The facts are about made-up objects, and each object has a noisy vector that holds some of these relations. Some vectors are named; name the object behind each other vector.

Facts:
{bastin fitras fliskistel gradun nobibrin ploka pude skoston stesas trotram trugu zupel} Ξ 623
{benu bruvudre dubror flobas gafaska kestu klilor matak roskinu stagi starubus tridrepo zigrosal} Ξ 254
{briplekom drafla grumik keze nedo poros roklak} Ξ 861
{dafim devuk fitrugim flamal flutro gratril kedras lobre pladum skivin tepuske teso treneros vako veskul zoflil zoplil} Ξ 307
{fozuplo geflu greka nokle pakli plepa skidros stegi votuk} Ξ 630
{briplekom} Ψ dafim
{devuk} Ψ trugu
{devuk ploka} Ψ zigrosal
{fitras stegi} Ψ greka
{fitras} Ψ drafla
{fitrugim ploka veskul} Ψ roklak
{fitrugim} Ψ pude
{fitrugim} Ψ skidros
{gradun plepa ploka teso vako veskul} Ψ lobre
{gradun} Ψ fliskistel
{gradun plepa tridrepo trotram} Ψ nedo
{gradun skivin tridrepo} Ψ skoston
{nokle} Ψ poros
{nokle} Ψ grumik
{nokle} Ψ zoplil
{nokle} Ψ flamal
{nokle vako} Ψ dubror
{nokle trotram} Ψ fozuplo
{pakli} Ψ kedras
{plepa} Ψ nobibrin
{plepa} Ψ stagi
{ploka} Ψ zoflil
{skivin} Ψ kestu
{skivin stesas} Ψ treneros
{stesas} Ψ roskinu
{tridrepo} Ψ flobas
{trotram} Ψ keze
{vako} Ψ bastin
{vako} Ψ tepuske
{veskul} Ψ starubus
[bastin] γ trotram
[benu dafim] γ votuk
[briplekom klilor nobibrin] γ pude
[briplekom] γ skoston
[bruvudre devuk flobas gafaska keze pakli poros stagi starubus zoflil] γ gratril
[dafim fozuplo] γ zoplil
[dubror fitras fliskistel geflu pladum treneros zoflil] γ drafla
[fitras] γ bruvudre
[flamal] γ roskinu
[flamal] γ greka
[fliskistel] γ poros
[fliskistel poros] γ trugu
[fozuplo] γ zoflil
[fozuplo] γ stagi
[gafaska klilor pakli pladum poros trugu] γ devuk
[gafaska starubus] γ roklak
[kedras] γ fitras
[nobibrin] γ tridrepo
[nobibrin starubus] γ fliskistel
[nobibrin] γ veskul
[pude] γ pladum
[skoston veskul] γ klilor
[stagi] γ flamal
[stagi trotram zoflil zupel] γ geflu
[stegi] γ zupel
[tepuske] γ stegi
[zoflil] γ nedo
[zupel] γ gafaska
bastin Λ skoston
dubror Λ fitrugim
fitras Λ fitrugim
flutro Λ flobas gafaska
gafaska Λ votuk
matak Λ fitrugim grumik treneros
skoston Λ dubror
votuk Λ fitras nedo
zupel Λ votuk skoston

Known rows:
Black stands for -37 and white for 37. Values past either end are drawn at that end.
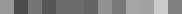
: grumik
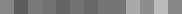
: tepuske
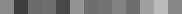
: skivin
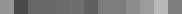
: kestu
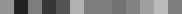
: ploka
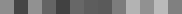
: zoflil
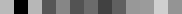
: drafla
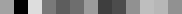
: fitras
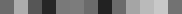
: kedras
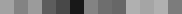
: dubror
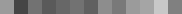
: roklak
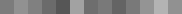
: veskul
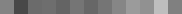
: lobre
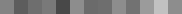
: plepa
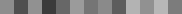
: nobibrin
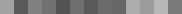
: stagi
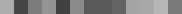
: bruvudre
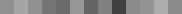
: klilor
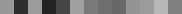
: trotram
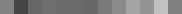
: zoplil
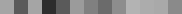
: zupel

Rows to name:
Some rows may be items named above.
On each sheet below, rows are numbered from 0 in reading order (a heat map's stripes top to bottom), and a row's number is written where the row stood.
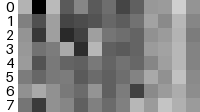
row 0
drafla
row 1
treneros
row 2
trotram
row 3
devuk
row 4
benu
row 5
fozuplo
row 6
klilor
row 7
votuk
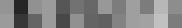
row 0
dafim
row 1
gratril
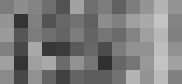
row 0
veskul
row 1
nedo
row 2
benu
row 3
geflu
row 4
stegi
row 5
zoflil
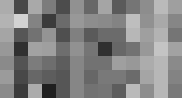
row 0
briplekom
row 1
skoston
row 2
flobas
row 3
stegi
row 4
flutro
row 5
tridrepo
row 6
fliskistel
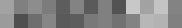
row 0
poros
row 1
matak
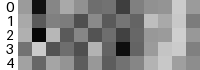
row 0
greka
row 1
keze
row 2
drafla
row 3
pakli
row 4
gafaska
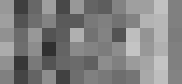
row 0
gratril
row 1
matak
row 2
trugu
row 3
bastin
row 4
nedo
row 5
fitrugim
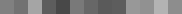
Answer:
pladum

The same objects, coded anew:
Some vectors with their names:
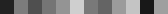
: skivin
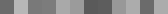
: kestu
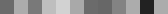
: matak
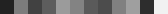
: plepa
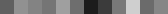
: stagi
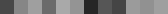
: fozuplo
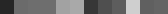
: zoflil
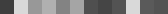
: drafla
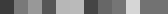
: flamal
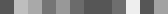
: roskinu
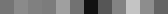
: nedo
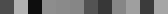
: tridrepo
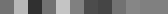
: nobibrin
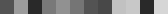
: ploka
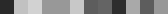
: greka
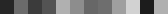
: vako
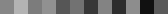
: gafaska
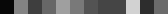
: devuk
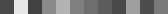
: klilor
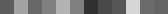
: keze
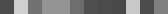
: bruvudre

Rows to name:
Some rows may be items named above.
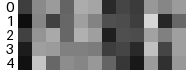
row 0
fozuplo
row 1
devuk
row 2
fozuplo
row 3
geflu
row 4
pakli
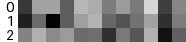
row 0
dafim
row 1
veskul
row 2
zupel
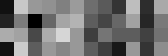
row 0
stegi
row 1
veskul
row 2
skoston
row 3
pakli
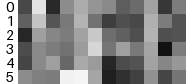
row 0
briplekom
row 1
poros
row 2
kedras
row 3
flutro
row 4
fozuplo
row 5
dubror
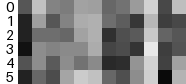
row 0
benu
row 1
pladum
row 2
zoflil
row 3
gratril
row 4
trotram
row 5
fitrugim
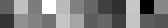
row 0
fitras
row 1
treneros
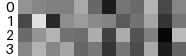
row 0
bastin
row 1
briplekom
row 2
votuk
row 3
zupel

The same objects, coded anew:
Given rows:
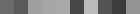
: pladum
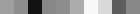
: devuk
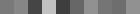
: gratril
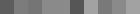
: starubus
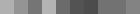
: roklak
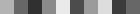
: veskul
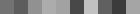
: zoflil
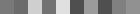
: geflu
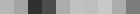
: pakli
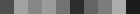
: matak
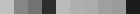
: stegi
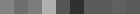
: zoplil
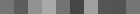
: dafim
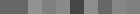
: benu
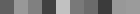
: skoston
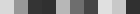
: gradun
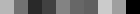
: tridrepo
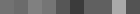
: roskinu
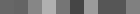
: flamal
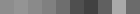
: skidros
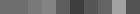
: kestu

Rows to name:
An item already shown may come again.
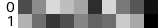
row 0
treneros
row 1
tridrepo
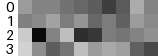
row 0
votuk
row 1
fozuplo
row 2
flutro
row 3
briplekom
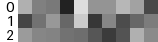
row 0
trotram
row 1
dubror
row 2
votuk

